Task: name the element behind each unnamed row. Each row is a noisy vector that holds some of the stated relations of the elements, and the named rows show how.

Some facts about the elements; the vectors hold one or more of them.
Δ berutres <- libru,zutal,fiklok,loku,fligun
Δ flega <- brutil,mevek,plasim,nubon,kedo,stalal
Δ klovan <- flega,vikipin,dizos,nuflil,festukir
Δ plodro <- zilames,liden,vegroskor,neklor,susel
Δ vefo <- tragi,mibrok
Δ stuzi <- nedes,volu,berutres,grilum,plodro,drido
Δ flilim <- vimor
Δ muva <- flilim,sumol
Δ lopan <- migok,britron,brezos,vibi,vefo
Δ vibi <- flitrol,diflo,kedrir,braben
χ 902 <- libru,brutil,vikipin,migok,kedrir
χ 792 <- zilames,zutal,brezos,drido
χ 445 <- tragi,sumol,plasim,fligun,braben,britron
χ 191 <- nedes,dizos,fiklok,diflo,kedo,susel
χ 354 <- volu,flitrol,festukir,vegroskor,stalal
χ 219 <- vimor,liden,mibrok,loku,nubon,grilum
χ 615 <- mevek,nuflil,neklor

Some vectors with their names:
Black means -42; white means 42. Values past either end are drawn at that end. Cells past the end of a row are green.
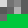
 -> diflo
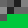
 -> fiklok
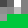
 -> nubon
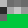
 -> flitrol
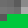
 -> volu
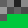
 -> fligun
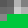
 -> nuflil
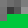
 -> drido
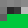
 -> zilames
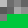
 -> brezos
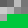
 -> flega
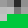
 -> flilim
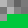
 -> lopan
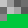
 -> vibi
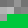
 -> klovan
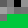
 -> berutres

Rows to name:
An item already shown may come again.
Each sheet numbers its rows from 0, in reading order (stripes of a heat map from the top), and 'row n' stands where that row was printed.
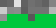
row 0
plasim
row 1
volu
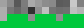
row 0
sumol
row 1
mibrok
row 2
nuflil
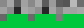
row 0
plodro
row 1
plodro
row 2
festukir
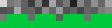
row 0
diflo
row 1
loku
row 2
fligun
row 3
grilum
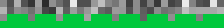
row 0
dizos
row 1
libru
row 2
kedo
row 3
vikipin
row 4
stuzi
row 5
loku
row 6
mevek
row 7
stalal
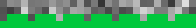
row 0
neklor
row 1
vegroskor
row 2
vimor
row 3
fligun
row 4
liden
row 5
flega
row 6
brutil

